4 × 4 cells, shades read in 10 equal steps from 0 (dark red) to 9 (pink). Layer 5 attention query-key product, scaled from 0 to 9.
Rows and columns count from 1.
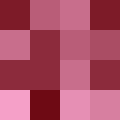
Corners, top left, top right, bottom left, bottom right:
1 1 9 7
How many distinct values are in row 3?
2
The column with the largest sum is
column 3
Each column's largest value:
9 5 8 7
